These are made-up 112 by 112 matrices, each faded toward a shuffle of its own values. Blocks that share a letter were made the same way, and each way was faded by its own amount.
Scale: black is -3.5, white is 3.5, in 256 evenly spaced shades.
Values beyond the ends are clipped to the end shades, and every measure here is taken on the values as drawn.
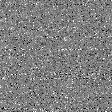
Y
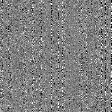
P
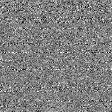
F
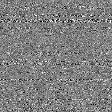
F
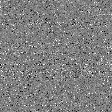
Y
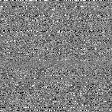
F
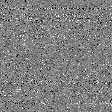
Y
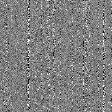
P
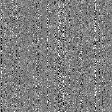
P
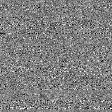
F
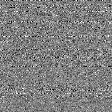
F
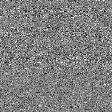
F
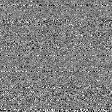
F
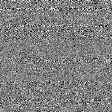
F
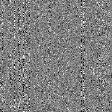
P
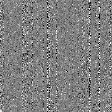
P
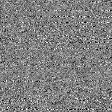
F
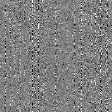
P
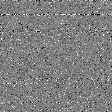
Y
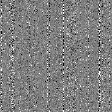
P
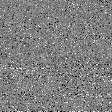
Y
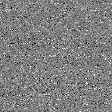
Y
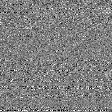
F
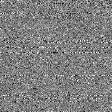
F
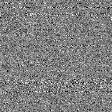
F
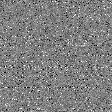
Y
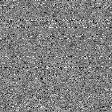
F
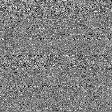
F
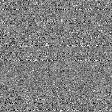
F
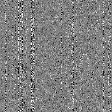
P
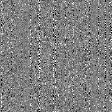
P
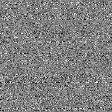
F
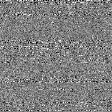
F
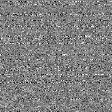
F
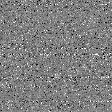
Y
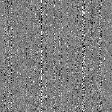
P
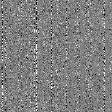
P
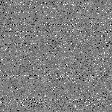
Y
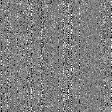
P
